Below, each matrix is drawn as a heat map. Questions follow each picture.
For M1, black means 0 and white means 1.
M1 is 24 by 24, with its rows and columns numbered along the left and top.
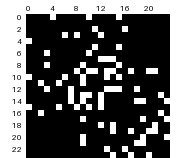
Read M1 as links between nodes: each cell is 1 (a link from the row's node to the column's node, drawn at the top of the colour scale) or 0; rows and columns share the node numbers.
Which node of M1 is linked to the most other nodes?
node 9
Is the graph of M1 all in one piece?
no
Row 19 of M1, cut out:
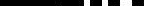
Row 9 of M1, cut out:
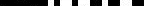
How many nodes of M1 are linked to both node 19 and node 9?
4
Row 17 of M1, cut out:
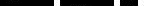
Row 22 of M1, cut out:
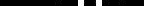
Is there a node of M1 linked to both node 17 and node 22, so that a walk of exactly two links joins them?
no
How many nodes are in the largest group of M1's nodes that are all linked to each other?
3
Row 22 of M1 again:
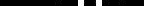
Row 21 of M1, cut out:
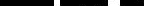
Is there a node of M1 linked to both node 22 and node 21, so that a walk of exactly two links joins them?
no
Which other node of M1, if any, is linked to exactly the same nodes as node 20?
node 17
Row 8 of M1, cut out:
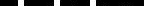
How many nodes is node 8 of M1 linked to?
3
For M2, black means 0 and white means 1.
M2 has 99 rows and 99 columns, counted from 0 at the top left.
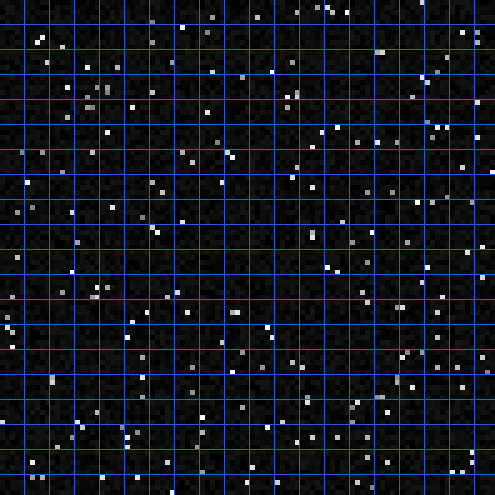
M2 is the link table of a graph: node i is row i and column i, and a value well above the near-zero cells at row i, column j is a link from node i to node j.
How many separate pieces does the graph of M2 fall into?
7
